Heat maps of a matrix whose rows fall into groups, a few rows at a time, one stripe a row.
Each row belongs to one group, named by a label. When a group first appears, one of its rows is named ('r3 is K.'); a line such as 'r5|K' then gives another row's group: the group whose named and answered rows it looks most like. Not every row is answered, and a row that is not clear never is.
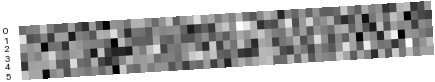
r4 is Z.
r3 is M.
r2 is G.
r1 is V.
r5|G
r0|Z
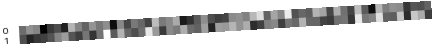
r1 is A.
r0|G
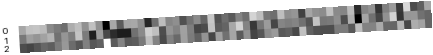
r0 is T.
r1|M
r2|A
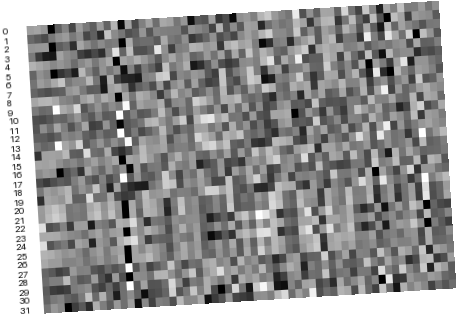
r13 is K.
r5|G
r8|T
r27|A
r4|T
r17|A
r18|M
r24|V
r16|G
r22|V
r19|Z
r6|M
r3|A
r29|A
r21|T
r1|M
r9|K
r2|G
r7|M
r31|G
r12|A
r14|Z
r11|Z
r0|G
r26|T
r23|T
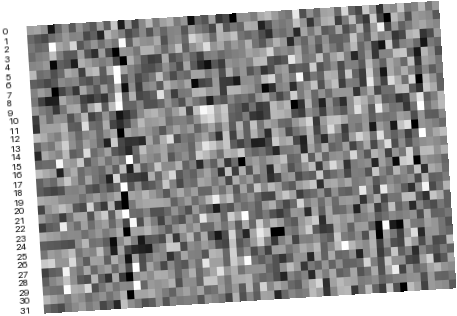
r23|T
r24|M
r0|G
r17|M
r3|Z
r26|T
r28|Z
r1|M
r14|Z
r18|A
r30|T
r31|M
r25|M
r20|Z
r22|K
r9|V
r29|K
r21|V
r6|A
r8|A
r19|T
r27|K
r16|G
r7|G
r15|K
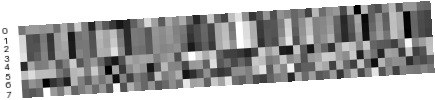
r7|K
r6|G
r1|V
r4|Z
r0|M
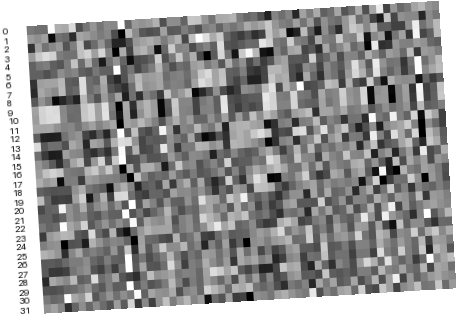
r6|Z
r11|T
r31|G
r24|G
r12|A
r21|A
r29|A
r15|V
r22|K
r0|K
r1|G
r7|Z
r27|A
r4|M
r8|G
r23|Z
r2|Z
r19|V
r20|K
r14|A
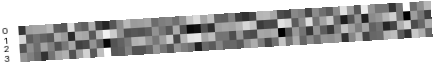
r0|Z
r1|V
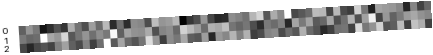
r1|K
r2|A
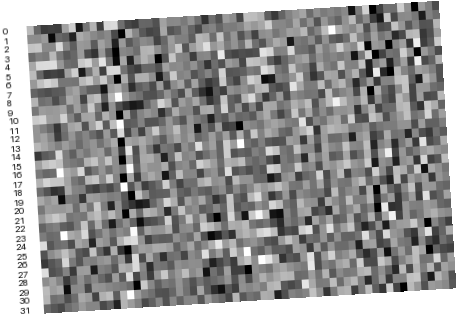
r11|V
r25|Z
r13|T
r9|M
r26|K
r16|K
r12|G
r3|Z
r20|M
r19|G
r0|V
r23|K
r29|G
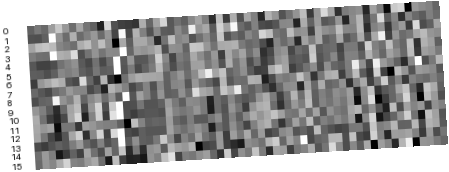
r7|M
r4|A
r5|A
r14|G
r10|V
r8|K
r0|M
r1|K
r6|Z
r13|A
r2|T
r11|G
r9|V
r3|K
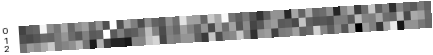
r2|M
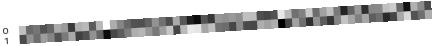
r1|Z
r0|V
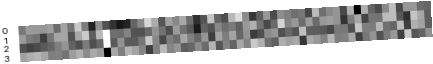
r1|V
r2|A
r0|M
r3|T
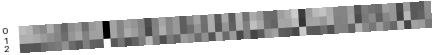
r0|T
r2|A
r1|T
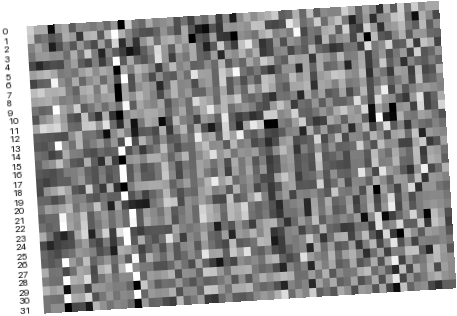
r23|V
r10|Z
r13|K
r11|T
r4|A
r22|K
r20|M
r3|M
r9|K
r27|V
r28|K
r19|A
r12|M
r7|T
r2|G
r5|T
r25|M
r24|A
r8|T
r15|Z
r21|K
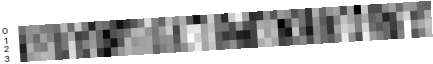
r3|Z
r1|Z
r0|M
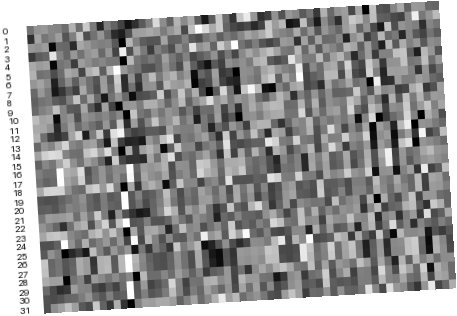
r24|K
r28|G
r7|G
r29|A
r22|V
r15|M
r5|V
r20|A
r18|T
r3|K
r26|V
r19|A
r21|M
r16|K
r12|V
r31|Z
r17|K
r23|T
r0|M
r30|A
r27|V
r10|G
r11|G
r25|G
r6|G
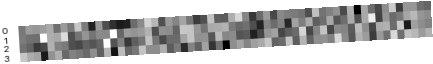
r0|M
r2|A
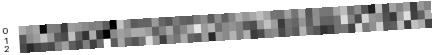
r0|G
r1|Z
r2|A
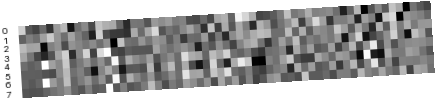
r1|M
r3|V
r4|K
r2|G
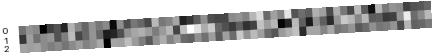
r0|G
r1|Z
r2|T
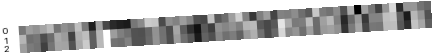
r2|V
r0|M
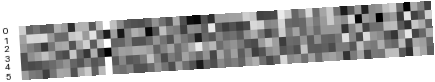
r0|V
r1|T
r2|V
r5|V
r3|Z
